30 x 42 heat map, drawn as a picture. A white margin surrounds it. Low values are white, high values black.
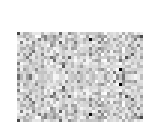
Slope: none. Histogram: skewed, a long tail of high values. Seam: none. Stripes: none. Average level on the scale: 20%. Mirror symmetry: top to bottom.
